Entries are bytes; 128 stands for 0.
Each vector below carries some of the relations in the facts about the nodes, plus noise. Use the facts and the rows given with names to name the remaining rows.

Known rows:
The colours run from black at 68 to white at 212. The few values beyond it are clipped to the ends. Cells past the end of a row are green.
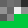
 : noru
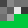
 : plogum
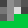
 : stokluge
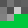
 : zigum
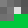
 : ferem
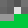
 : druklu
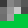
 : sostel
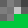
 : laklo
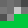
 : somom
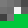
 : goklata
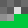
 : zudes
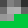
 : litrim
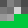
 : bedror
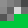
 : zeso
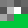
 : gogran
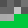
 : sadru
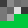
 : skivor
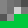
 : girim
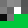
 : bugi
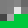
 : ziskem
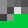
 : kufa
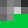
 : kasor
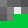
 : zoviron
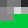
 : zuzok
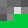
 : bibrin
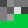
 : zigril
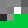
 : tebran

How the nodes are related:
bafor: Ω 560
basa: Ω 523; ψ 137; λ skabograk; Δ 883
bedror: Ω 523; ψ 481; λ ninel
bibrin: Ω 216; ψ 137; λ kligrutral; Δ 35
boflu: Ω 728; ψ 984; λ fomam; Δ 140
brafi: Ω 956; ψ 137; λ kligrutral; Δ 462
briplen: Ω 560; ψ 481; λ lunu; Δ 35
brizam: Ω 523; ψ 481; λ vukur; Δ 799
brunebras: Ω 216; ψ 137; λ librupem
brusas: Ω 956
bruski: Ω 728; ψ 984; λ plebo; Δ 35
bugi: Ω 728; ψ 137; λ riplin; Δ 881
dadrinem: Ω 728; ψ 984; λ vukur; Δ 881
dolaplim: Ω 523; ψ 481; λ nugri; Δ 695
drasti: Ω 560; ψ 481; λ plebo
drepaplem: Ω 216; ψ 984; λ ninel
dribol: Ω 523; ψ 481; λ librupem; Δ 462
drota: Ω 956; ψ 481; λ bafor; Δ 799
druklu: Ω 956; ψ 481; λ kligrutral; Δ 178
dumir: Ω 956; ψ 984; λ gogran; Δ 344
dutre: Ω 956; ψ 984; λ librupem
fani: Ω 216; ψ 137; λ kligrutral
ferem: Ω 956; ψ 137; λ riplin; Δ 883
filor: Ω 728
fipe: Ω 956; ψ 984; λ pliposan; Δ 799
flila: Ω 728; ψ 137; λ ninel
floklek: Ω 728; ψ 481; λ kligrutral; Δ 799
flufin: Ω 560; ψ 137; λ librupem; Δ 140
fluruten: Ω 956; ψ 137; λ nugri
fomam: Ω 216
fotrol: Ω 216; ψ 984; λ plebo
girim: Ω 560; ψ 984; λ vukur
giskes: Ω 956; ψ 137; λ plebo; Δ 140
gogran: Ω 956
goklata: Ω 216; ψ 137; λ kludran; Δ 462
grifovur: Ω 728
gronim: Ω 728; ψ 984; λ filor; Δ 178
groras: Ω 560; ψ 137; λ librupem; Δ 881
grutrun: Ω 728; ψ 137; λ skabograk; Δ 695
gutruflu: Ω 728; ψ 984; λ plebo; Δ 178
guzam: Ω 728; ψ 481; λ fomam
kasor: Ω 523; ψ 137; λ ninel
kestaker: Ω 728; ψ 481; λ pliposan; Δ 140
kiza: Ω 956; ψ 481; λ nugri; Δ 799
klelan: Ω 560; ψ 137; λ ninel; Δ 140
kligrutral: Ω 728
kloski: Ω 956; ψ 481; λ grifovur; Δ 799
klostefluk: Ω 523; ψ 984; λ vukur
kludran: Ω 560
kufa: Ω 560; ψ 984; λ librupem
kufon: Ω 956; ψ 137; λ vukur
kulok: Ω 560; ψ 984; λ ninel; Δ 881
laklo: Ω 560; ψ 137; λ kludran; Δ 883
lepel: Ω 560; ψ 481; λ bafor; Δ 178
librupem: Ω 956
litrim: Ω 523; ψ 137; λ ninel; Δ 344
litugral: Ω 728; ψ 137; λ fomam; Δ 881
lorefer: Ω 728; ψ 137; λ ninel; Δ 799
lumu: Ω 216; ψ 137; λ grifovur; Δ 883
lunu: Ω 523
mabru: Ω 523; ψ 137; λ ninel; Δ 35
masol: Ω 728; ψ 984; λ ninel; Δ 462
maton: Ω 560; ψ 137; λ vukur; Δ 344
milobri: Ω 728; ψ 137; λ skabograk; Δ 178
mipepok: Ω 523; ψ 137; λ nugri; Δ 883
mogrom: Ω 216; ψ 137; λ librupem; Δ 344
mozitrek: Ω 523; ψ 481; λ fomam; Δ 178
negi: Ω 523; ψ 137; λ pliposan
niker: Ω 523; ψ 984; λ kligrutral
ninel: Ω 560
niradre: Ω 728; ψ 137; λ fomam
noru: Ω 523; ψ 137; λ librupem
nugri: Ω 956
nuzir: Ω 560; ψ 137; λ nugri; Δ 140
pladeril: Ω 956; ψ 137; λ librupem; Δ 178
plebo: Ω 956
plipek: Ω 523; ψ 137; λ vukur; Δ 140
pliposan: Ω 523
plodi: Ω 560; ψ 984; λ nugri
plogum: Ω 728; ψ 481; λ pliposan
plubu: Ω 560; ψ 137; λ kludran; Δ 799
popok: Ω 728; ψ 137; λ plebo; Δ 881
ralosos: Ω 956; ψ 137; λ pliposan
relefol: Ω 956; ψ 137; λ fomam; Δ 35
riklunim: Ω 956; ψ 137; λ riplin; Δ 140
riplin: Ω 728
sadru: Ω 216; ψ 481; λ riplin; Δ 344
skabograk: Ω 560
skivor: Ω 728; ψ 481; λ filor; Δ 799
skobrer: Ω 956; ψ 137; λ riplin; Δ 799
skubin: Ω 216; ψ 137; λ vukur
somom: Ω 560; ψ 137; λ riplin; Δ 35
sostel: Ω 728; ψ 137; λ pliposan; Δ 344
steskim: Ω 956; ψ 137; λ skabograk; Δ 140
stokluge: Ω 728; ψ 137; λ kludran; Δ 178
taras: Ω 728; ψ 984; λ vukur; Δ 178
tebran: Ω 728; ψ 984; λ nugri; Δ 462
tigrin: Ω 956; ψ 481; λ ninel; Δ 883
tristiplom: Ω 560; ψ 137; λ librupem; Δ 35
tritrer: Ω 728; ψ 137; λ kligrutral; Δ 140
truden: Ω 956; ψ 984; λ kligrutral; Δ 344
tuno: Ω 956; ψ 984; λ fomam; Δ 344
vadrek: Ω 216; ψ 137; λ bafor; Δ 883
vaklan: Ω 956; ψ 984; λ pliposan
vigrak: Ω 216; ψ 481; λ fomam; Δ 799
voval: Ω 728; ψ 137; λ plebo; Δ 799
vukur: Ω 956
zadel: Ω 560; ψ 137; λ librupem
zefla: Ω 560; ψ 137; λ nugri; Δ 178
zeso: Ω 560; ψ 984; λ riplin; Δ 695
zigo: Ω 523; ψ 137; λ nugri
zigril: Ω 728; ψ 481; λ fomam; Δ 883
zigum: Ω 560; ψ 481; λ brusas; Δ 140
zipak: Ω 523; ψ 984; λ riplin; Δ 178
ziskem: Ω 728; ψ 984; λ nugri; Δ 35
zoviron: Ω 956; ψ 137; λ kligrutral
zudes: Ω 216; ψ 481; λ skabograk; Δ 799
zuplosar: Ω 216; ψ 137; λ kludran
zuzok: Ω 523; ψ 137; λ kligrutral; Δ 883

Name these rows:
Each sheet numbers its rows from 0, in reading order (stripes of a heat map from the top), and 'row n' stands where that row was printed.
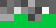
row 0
brizam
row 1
dutre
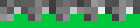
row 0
lepel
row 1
klelan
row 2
nuzir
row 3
grutrun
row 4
niradre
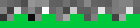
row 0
tristiplom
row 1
dadrinem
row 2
briplen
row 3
relefol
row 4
bruski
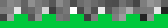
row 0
boflu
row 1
drepaplem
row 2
librupem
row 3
brunebras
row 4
maton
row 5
masol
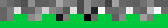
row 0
skobrer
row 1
truden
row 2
kulok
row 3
groras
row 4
vaklan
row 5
fomam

